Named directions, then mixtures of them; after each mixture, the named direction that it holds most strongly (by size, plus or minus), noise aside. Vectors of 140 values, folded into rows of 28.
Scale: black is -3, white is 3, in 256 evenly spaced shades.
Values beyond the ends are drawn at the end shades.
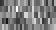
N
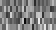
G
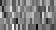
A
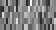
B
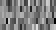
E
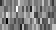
N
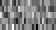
A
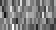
A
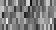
B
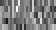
N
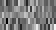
E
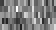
N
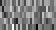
A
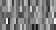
E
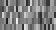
B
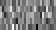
A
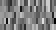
E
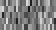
B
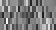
B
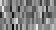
A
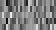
E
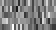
N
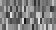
G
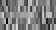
E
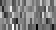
A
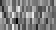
A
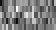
N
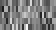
B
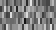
G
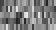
N
